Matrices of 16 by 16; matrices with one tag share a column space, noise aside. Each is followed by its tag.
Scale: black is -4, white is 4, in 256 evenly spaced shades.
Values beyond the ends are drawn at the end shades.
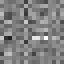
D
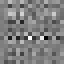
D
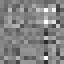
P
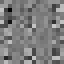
P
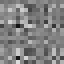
P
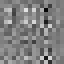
P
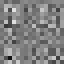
P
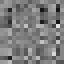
P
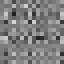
D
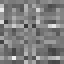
P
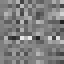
D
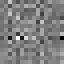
D
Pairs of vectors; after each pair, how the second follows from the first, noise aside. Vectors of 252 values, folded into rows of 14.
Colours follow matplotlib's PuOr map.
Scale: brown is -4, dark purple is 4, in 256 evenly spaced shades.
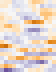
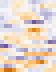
negated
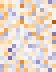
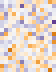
negated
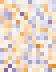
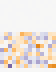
partly zeroed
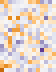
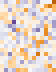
reversed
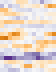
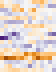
negated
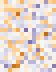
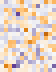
sign-scrambled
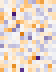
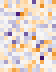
reversed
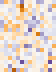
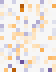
partly zeroed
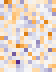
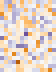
negated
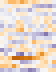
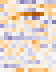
reversed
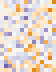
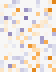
partly zeroed
